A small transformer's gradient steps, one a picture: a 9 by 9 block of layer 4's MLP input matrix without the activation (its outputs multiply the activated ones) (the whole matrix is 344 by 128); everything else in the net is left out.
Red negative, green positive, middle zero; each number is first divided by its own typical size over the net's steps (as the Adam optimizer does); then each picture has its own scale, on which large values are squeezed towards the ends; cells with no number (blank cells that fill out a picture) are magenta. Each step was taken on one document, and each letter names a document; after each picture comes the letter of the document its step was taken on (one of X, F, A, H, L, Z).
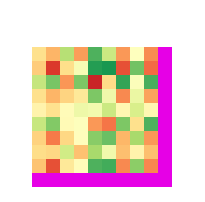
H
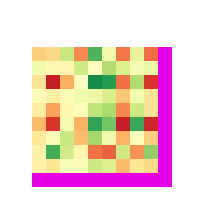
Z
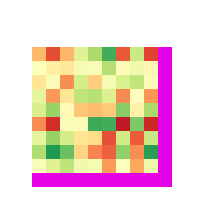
Z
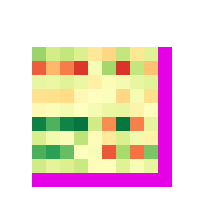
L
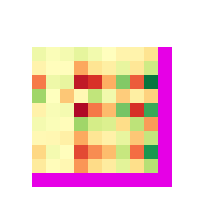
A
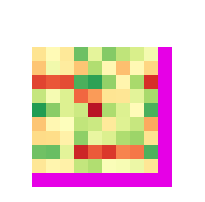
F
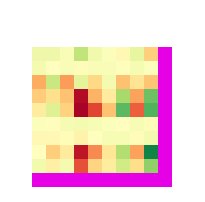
A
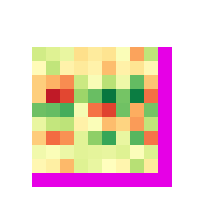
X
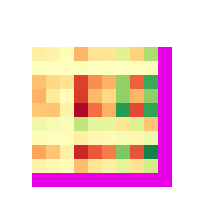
A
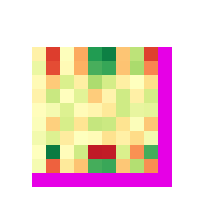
L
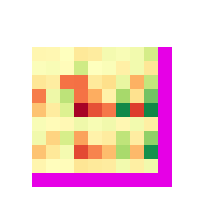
A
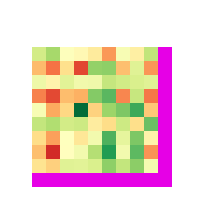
L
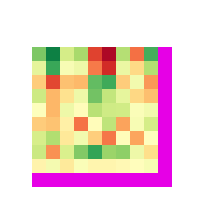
L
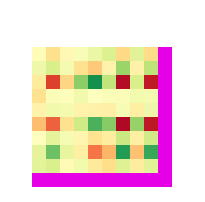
Z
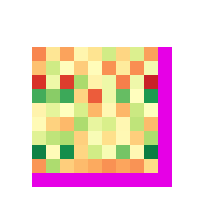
X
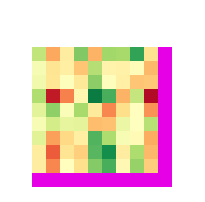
L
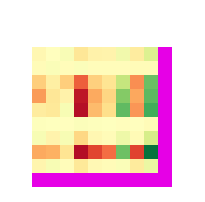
A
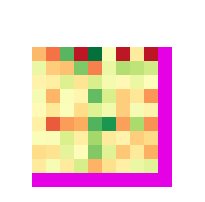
Z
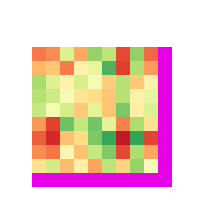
H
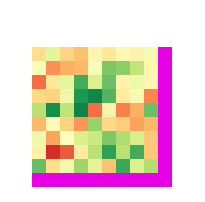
X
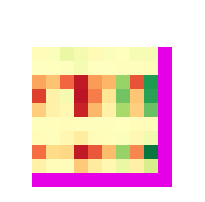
A
